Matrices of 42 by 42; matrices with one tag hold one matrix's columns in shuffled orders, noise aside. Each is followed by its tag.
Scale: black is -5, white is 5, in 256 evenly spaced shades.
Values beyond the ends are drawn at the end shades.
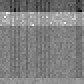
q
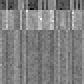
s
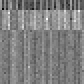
s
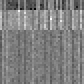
s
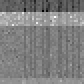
q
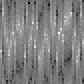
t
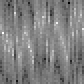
t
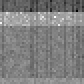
q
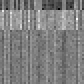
s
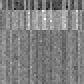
s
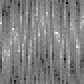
t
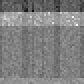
q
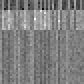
s
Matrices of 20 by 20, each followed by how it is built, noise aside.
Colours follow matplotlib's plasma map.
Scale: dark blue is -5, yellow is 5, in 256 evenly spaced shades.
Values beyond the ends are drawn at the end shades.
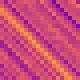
Toeplitz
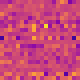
uneven rows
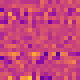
uneven rows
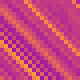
Toeplitz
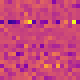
uneven rows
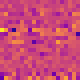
uneven rows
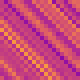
Toeplitz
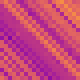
Toeplitz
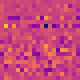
uneven rows
